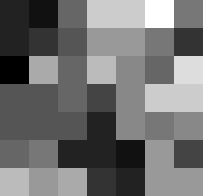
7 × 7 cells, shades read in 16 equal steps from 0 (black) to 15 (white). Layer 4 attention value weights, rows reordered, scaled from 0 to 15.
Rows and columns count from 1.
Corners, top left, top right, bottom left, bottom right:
2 7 11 9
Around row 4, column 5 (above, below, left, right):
8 8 4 12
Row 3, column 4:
11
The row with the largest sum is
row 1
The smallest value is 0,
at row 3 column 1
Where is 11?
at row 3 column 4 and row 7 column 1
